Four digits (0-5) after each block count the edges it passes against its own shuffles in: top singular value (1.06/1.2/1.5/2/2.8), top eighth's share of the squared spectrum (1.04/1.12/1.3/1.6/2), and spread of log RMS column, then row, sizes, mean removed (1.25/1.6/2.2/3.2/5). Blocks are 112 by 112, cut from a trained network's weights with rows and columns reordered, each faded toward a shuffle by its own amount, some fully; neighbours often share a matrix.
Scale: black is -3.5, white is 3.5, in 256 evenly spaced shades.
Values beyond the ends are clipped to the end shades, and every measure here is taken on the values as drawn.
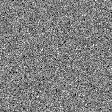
3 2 0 1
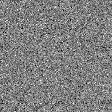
3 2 0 2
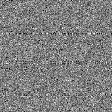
4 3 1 2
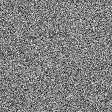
0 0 0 0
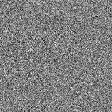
3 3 0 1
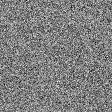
0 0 0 0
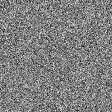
2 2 0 0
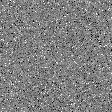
1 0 0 0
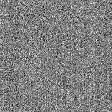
3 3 0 1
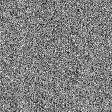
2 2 0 0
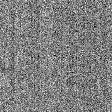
3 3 0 1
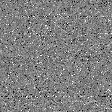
3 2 0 1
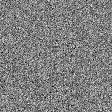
2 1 0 0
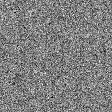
1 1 0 0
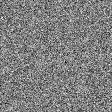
0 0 0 0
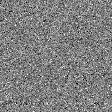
2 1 0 1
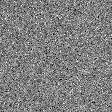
0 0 0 0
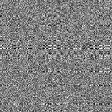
5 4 2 3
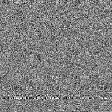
4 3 1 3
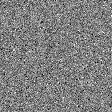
1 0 0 0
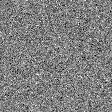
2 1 0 0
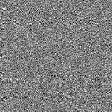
3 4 1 2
